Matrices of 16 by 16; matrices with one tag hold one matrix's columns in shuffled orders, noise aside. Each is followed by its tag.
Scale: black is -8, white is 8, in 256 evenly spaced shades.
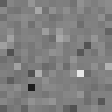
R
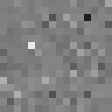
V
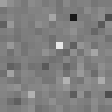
V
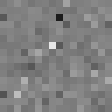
V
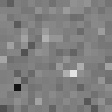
R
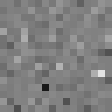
R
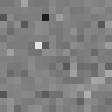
V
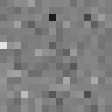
V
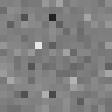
V
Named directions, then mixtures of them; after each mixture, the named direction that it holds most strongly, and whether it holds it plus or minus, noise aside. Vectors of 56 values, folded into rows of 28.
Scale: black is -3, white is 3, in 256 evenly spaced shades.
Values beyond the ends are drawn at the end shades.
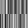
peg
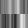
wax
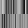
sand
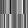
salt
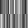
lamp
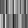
peg, minus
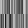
salt, minus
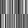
sand, minus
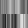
wax, plus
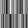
salt, minus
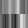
wax, plus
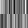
lamp, minus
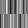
peg, plus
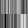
wax, plus
